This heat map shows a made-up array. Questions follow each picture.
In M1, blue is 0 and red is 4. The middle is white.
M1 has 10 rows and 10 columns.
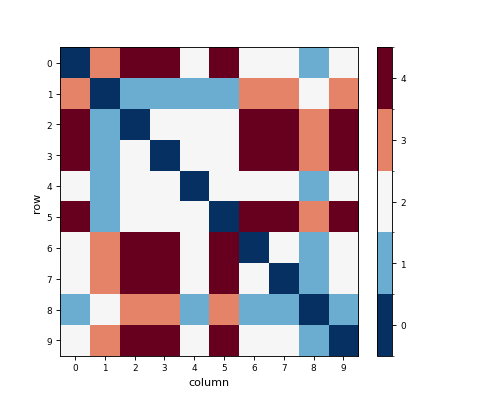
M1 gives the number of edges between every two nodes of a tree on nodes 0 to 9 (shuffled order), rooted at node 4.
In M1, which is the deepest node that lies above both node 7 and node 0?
8
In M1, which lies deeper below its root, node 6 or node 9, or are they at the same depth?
the same depth
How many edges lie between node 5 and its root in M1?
2
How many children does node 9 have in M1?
0
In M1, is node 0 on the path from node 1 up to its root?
no
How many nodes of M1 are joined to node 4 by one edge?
2
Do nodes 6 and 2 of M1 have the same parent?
no
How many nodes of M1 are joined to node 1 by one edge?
4
